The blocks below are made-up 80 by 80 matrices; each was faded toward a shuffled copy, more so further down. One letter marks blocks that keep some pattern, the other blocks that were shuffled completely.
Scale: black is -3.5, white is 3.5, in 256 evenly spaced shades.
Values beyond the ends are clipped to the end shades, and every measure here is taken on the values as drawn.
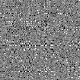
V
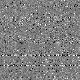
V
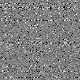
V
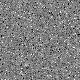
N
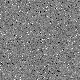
N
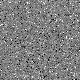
N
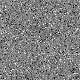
N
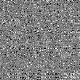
V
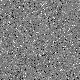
N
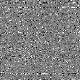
V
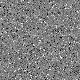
N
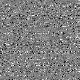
V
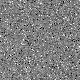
N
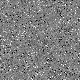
N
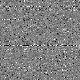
V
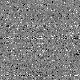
V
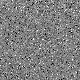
N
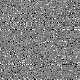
V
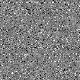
V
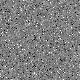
N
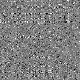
V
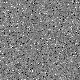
N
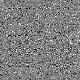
V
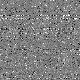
V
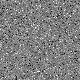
N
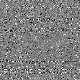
V
